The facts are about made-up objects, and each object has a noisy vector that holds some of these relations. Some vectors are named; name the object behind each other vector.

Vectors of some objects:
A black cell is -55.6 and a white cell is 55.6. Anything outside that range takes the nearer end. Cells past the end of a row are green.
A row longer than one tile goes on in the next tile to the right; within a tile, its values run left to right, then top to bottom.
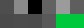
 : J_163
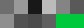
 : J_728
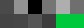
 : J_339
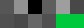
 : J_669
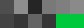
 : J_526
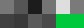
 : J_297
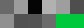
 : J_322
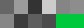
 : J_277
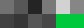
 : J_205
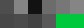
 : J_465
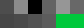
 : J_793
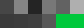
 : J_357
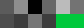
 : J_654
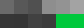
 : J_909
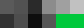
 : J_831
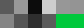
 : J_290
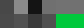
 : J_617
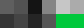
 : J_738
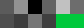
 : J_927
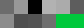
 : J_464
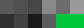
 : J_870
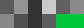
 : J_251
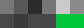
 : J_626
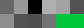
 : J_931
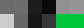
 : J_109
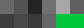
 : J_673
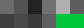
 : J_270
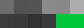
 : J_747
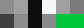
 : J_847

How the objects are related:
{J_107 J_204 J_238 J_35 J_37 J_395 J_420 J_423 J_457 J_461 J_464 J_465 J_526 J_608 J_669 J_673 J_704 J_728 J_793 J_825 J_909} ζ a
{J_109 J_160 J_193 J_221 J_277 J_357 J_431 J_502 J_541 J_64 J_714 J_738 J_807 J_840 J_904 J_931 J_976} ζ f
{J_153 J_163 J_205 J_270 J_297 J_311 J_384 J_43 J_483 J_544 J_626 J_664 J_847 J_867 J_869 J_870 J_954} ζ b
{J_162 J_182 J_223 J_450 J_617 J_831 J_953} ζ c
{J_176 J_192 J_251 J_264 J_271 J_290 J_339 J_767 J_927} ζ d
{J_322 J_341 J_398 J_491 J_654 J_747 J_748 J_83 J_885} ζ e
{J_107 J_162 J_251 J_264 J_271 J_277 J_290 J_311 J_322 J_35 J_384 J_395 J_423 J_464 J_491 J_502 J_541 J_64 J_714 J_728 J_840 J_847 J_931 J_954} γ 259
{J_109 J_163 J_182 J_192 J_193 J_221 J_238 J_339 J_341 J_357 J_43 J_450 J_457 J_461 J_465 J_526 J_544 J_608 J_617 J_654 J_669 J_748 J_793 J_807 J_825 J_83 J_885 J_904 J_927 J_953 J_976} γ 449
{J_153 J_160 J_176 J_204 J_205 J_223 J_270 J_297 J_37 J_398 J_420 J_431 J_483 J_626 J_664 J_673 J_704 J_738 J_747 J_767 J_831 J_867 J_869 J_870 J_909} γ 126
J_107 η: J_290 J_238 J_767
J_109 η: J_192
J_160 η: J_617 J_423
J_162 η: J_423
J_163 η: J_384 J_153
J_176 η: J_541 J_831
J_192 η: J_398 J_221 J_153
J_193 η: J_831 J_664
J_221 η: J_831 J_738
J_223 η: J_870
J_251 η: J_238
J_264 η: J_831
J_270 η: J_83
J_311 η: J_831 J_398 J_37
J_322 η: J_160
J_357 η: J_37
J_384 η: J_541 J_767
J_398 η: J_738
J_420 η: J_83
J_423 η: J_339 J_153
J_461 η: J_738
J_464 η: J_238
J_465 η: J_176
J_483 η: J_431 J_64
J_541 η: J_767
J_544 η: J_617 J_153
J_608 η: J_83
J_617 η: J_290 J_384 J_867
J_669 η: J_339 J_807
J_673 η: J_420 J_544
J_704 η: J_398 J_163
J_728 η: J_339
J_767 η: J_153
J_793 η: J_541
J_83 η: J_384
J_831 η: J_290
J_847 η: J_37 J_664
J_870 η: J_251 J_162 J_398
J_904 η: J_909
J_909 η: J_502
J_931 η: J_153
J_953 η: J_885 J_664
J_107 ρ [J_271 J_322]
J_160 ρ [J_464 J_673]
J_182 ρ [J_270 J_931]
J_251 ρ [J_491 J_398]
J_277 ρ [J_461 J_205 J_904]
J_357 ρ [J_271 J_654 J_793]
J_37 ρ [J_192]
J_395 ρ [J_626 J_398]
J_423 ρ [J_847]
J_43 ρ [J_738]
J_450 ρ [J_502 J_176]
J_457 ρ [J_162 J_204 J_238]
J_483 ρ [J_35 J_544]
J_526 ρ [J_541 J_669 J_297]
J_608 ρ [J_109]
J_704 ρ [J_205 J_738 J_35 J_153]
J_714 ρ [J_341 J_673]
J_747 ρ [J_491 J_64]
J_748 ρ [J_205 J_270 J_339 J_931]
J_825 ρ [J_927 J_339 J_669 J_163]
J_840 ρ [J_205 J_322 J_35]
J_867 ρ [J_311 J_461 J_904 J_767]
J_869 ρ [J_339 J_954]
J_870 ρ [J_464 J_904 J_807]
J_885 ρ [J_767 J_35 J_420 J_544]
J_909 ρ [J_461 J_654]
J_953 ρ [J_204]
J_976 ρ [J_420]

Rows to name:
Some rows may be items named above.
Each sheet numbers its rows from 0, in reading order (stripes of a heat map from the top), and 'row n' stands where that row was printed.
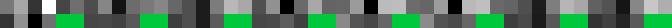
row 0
J_423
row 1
J_465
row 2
J_398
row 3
J_807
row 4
J_541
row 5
J_541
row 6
J_398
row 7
J_738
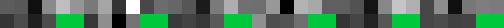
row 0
J_153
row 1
J_423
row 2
J_420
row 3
J_464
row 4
J_738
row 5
J_83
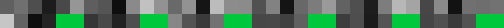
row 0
J_608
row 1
J_153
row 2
J_264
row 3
J_193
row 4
J_398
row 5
J_617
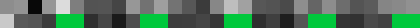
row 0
J_502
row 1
J_867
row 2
J_431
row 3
J_160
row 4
J_483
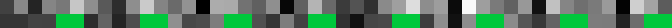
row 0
J_885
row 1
J_204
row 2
J_311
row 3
J_904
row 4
J_37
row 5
J_847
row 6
J_384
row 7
J_162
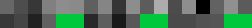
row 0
J_223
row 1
J_953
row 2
J_544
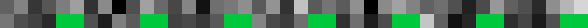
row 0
J_450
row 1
J_192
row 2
J_221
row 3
J_107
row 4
J_238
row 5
J_608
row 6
J_664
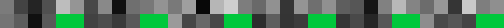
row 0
J_176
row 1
J_221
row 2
J_64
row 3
J_457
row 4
J_767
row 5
J_395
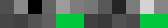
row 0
J_461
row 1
J_205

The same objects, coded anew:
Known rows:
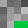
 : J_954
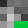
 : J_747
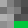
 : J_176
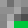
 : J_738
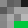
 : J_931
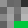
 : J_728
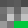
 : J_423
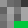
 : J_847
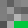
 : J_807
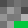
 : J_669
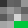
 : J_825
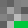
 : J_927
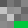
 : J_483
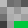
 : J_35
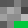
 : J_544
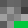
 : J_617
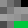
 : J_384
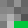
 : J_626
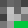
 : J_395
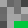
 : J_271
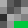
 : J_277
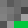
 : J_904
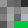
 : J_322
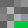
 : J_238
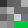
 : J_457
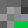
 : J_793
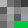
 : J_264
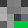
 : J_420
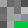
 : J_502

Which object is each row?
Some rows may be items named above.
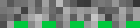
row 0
J_461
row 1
J_153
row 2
J_264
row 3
J_747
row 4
J_847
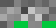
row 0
J_544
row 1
J_483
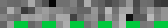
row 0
J_193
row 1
J_541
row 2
J_223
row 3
J_464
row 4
J_398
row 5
J_107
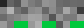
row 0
J_953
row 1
J_204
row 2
J_465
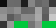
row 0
J_83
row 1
J_162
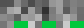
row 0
J_192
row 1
J_160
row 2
J_205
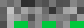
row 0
J_491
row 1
J_357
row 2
J_192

